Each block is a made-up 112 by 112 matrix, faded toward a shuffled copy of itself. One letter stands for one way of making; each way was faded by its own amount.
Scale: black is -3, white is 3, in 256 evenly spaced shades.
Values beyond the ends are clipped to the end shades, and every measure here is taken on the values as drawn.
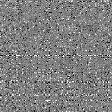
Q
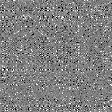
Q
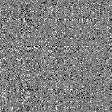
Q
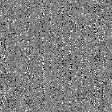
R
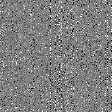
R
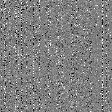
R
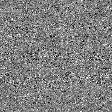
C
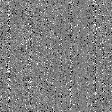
R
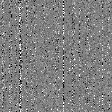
R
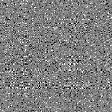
Q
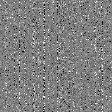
R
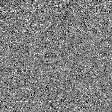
C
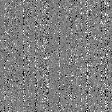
R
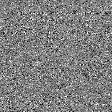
C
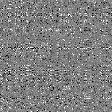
Q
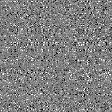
Q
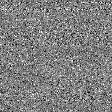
C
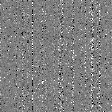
R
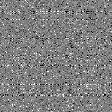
Q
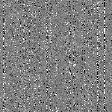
R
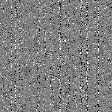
R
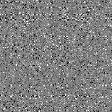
Q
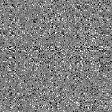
Q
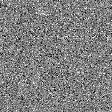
C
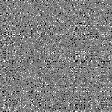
Q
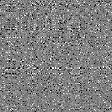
Q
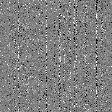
R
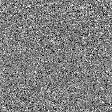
C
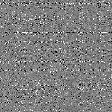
Q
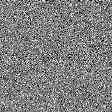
C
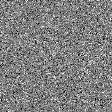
C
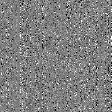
R
